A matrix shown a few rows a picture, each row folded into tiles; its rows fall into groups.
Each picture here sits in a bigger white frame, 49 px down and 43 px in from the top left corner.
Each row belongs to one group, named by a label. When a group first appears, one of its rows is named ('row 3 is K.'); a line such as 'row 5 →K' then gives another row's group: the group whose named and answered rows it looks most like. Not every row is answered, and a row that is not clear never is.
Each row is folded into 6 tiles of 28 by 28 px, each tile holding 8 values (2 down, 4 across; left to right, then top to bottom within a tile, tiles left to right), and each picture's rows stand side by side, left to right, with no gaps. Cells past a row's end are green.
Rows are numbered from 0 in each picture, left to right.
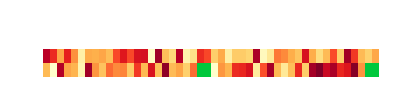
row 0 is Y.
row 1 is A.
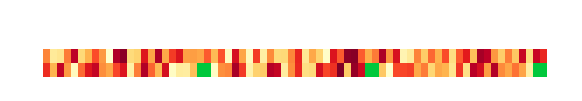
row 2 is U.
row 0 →Y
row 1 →A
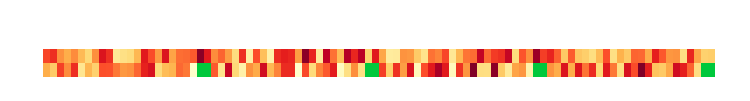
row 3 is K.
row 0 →U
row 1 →Y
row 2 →U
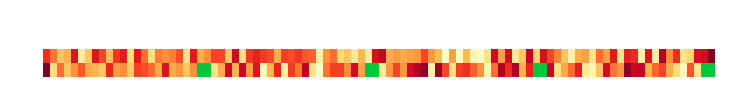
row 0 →Y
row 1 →K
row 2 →K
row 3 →U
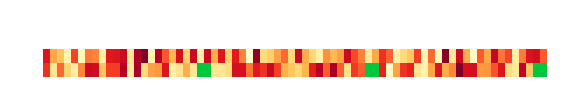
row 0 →Y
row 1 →A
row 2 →U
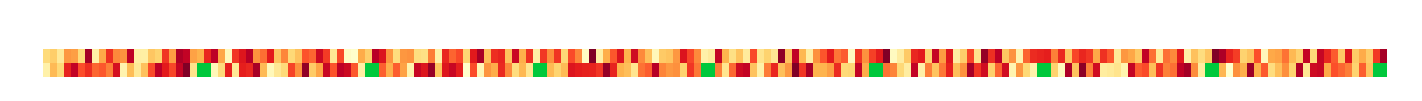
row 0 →A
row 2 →Y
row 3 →A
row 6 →K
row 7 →U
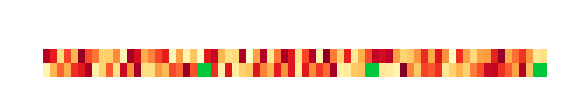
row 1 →Y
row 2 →A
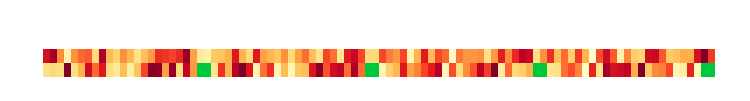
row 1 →A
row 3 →U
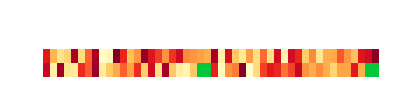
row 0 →Y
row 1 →U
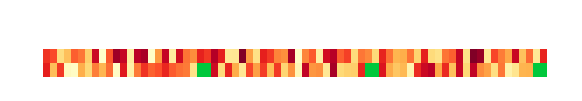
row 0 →Y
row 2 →Y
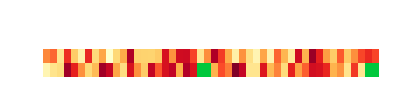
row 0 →A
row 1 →U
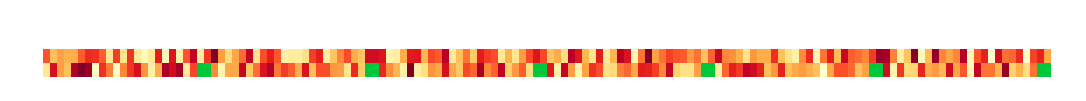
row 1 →U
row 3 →Y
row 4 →K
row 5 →Y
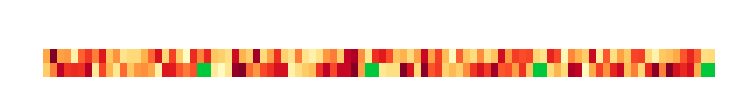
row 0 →K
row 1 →A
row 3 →A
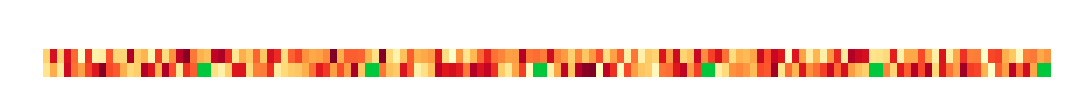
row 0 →A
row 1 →A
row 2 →U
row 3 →K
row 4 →A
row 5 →K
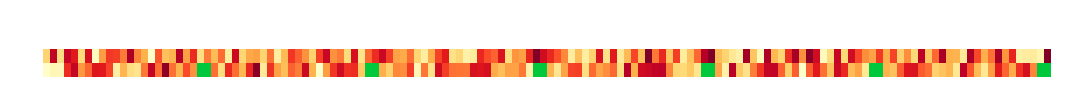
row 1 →K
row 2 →U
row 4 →Y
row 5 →K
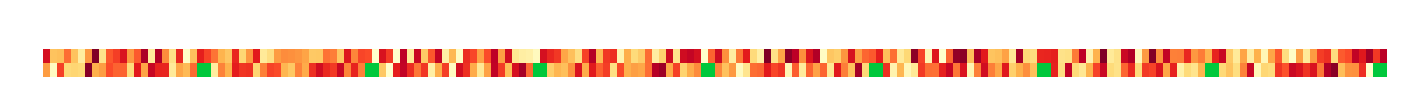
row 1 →A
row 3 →A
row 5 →Y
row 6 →Y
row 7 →U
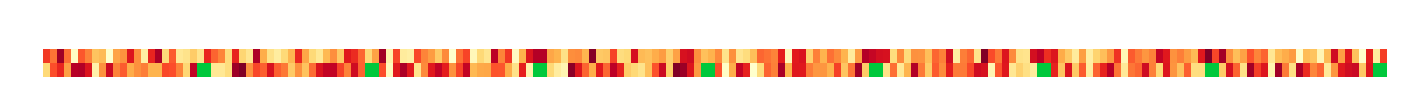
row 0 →K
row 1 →A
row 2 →U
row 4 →U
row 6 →U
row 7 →K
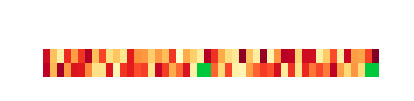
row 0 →K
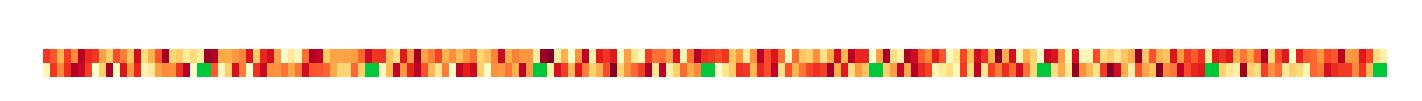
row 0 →K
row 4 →A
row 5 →K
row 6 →A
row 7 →A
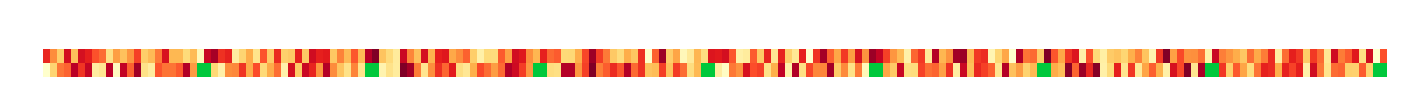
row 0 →K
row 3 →K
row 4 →U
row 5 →Y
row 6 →K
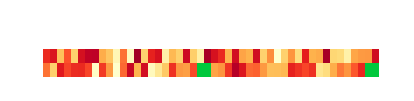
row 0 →K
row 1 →K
